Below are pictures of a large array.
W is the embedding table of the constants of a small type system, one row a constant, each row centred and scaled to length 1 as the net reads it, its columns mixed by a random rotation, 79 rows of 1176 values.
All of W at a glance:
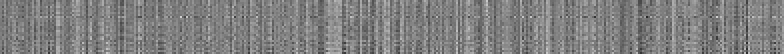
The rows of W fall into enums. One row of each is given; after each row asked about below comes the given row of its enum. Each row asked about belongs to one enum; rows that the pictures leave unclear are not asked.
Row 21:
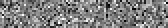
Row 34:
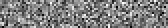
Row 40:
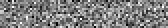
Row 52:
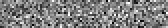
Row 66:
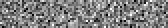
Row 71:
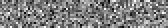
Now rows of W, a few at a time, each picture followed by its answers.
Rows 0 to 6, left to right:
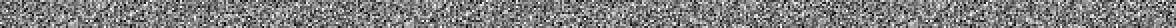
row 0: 66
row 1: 40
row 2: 66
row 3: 40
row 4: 34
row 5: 66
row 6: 34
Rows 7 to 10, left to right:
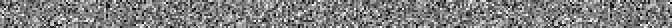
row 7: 21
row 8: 66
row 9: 71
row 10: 21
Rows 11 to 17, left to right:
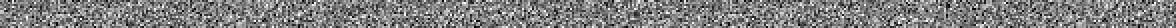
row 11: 40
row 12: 66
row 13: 52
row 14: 71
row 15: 40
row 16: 21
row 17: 66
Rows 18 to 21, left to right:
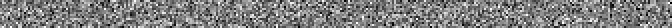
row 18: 71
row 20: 40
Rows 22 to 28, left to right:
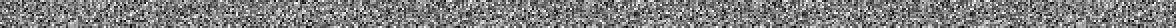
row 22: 66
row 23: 52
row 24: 71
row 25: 71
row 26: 71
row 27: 71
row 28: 66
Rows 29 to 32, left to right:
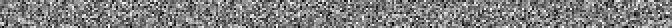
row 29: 34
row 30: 34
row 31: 40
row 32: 71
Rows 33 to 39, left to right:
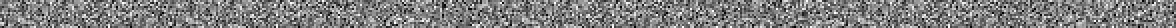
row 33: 34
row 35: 21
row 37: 71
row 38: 34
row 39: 66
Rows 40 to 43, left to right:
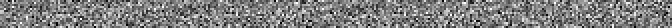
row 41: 52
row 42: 52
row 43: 34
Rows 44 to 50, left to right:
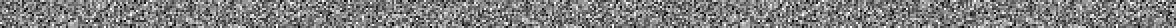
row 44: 66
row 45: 34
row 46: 40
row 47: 34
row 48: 66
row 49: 71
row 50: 34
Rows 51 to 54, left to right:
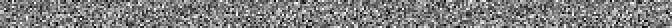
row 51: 40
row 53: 71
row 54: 52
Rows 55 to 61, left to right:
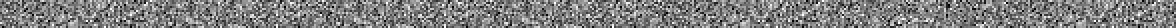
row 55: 66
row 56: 34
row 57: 34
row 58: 34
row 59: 66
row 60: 21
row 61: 66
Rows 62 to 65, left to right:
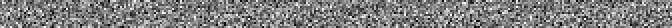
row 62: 71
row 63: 40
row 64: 52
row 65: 40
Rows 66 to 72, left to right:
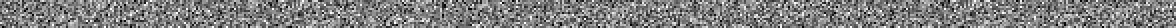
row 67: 71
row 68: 21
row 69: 40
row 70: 34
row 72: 40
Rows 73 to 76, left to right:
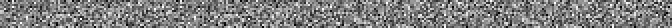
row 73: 40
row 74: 40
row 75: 34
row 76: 34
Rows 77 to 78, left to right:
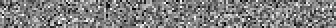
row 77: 21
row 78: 40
